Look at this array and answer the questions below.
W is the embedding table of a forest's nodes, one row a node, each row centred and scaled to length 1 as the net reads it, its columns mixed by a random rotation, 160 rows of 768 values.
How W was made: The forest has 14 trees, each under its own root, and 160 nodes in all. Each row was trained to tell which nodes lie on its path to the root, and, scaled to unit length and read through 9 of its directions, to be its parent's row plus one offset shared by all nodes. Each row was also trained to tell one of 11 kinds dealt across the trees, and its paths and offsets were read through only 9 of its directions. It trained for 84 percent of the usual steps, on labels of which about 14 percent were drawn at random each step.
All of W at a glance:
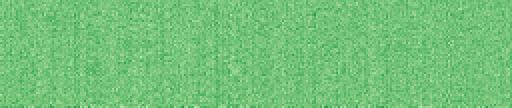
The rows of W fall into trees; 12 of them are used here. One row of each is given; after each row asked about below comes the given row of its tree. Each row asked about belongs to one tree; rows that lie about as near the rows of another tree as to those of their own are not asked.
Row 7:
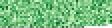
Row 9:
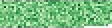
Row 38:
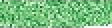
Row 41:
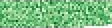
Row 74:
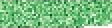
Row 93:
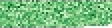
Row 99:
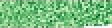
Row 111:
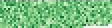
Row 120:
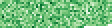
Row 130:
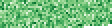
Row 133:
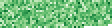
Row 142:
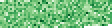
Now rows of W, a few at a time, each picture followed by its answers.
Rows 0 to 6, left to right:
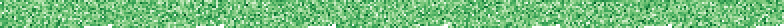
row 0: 41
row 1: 99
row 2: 93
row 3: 41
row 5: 130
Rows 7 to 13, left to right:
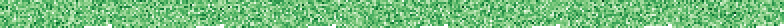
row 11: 130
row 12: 142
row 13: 142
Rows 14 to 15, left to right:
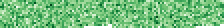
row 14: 99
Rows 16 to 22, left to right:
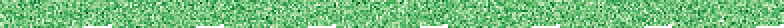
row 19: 74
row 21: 38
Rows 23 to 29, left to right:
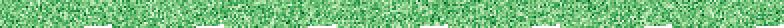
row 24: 41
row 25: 133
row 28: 74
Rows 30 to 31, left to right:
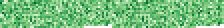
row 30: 130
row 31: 130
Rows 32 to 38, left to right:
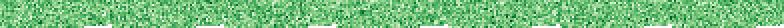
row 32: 7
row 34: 142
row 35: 133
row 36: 142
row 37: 111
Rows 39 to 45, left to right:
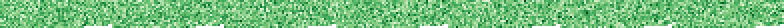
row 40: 111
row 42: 99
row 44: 133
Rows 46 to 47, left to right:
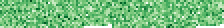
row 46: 142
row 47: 41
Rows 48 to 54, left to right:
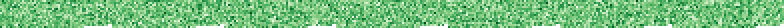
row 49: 130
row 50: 133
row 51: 111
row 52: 41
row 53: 142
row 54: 133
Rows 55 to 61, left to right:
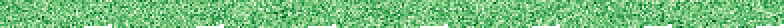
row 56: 74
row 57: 93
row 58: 99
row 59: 111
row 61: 7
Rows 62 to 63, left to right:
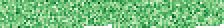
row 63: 93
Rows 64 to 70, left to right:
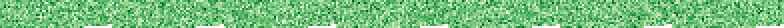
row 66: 99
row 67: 74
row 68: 7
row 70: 130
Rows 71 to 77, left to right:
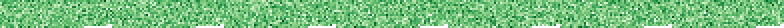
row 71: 74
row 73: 111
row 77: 7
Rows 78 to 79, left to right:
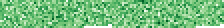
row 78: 111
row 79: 99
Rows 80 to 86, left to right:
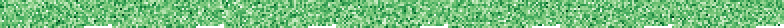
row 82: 99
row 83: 133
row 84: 93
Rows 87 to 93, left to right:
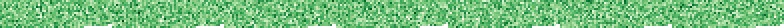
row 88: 133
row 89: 99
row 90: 74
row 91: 7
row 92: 74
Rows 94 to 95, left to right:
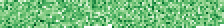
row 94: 7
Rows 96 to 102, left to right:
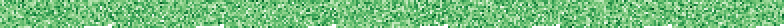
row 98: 74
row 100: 38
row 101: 41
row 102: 111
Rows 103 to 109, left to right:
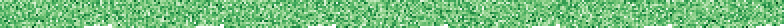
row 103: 38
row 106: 41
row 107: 111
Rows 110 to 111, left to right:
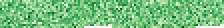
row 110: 93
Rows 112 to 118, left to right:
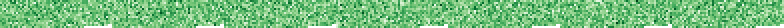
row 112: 38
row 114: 74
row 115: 133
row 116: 130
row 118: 130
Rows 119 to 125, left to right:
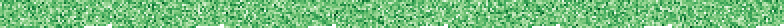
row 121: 142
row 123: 93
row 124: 142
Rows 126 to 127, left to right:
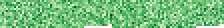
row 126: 142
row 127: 41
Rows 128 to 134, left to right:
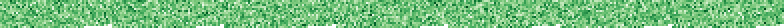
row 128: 38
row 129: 38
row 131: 7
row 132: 133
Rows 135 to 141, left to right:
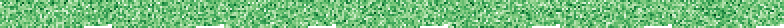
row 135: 74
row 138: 7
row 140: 111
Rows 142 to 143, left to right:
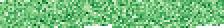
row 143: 111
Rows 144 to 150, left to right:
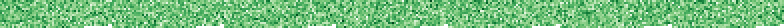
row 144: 38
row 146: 99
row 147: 7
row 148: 74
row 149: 93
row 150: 74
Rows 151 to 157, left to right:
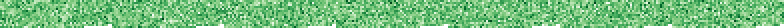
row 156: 99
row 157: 142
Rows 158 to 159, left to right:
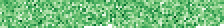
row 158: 7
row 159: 142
